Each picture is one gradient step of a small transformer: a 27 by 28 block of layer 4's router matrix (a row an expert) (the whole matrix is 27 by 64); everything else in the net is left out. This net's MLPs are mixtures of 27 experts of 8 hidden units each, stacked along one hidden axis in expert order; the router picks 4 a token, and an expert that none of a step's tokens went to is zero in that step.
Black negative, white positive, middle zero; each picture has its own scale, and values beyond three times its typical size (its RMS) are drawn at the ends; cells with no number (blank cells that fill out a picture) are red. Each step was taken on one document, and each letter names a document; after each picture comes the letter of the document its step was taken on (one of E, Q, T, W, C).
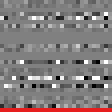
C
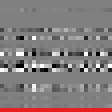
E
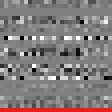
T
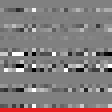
E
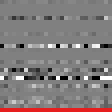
C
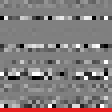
C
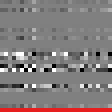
E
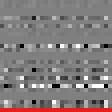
C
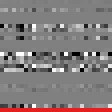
E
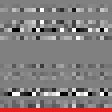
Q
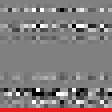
Q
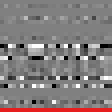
T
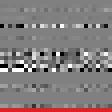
E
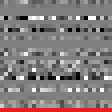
T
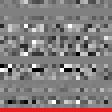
T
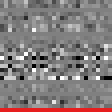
T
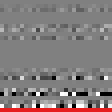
Q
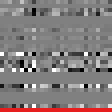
E
